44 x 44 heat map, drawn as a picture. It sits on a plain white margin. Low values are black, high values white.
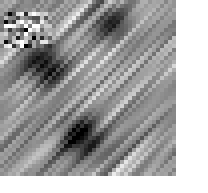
Neither half mirrors the other. The top left is the roughest part. No overall slope runs across the table. Three dips sink into the field. The ninth with the lowest average is the bottom middle. In the top left lies a patch that is rougher than the rest.
